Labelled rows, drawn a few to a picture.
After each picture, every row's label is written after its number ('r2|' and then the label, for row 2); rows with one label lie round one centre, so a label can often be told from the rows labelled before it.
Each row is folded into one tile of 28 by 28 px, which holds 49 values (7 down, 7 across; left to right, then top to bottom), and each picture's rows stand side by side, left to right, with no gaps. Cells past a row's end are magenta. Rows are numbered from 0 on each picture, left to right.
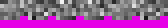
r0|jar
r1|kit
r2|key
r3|key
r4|jar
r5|kit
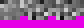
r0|jar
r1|kit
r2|kit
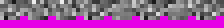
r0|kit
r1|key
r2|key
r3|kit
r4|jar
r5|kit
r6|jar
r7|kit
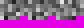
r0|kit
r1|kit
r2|key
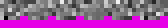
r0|kit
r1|jar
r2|key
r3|jar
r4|key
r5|kit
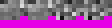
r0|jar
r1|jar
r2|kit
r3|kit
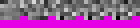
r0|jar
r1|key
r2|kit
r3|kit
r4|kit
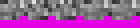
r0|jar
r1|key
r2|key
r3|jar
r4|jar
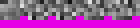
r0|jar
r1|kit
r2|kit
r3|key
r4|key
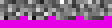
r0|kit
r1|kit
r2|key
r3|key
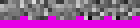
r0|jar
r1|key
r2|jar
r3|kit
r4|kit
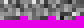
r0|key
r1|key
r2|kit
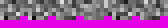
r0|kit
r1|kit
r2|key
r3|jar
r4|kit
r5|key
